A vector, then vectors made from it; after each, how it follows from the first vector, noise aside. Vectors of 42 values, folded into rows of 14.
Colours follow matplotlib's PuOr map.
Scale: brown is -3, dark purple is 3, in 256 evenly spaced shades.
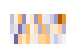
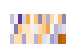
wrapped around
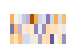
wrapped around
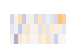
shrunk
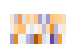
wrapped around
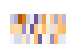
wrapped around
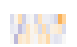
shrunk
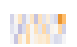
shrunk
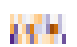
wrapped around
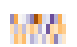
wrapped around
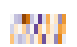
wrapped around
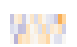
shrunk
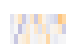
shrunk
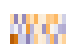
wrapped around
